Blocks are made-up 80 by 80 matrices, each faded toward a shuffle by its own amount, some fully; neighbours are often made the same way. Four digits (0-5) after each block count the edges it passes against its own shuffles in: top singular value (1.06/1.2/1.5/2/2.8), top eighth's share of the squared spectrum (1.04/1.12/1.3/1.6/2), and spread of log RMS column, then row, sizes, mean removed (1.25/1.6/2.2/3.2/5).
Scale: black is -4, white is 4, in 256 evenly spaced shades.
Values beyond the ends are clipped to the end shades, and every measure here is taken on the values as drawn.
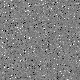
0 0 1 0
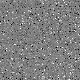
1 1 1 1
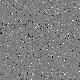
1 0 0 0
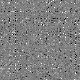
3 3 2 2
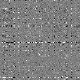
4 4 3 3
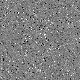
1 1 0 0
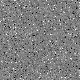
1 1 1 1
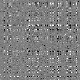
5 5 3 3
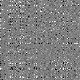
4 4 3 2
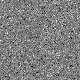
1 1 0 0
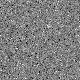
1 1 0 0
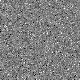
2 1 0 0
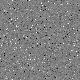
1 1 0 0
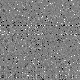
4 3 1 1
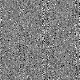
1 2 3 0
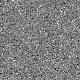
0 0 0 0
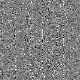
2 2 2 0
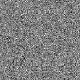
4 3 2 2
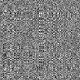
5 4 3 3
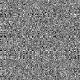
4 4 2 2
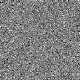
3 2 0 0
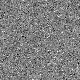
0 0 0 0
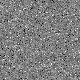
1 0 0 0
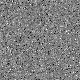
0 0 0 0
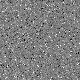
0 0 0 0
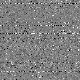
2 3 0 3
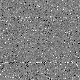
2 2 0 1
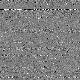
3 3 0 3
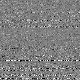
3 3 0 4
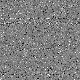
1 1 0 2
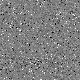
0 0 0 1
